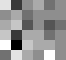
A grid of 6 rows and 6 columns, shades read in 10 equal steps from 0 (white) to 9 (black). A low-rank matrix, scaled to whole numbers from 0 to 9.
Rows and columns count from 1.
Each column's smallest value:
0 1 2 3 0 4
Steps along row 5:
up down up same up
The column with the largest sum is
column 2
